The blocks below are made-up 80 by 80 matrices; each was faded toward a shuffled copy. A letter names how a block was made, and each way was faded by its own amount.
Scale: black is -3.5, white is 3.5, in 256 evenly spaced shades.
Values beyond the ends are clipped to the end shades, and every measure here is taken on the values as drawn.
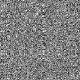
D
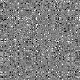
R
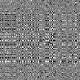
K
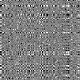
K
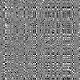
K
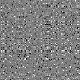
R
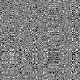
R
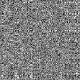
D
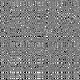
K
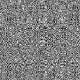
D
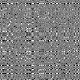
K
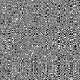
R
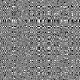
K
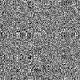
D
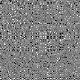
R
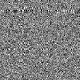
D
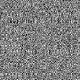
D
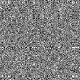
D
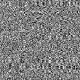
D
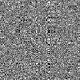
D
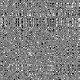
R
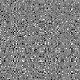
R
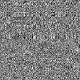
D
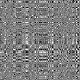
K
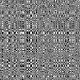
K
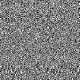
D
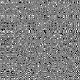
R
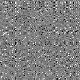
R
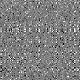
R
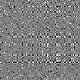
K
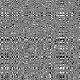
K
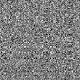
D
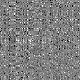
R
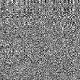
D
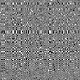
K
